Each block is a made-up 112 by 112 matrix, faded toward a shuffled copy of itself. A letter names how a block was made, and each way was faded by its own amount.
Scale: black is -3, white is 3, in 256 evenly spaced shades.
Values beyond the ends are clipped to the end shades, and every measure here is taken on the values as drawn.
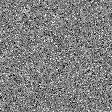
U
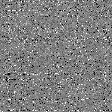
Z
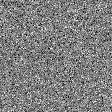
U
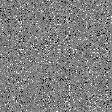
Z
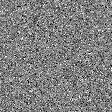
U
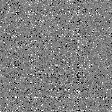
Z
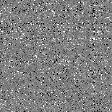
Z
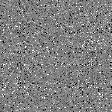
Z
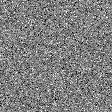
U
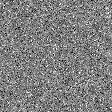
U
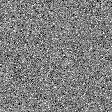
U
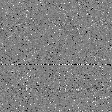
Z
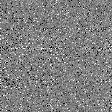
Z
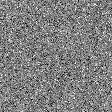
U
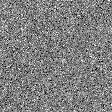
U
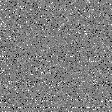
Z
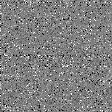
Z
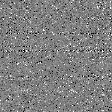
Z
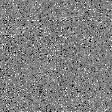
Z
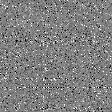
Z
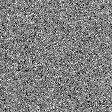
U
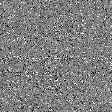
Z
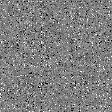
Z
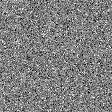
U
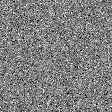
U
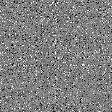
Z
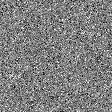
U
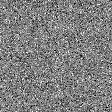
U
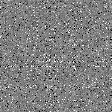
Z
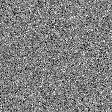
U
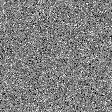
U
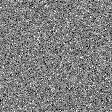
U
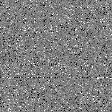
Z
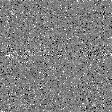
Z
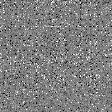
Z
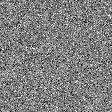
U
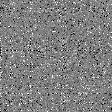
Z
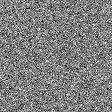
U
